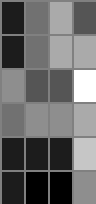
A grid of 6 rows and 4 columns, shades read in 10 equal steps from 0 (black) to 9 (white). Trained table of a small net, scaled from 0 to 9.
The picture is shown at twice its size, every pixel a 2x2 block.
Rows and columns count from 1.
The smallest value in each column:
1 0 0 3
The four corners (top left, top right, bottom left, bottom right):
1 3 1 5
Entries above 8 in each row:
0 0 1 0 0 0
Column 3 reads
6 6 3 5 1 0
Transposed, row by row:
1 1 5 4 1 1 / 4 4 3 5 1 0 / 6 6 3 5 1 0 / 3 6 9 6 7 5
